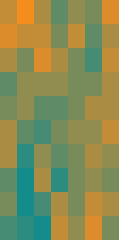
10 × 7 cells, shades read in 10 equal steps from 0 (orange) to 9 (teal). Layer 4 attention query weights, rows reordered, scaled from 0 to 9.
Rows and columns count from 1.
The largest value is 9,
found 3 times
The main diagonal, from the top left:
2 2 1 4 5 4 4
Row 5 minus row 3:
2 -1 5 3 0 -4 1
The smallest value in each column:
1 0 1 2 2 1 1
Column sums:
41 55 46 48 44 40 31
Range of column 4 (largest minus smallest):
6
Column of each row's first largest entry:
4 6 6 1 3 3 2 2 2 3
